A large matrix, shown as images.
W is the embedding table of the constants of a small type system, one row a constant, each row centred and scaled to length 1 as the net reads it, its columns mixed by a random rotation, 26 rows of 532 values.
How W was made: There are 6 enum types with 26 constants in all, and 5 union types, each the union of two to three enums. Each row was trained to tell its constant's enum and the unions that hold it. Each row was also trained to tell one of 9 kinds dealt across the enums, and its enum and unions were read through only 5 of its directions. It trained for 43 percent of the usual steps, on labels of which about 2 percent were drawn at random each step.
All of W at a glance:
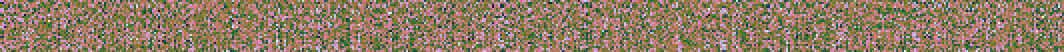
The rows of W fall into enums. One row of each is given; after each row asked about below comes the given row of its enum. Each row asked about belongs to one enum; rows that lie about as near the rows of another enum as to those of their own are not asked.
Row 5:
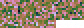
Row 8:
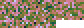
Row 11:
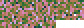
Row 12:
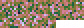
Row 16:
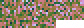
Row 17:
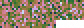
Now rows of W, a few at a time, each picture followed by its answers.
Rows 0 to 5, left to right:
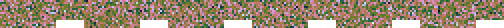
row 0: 5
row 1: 16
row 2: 17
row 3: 17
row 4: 5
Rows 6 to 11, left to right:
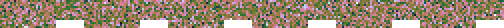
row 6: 11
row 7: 16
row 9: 12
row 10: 16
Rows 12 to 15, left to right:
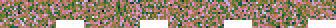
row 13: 5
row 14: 17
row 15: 8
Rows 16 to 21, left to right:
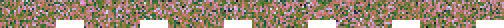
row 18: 16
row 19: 17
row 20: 12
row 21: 16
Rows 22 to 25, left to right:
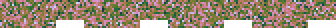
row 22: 12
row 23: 5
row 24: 11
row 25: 17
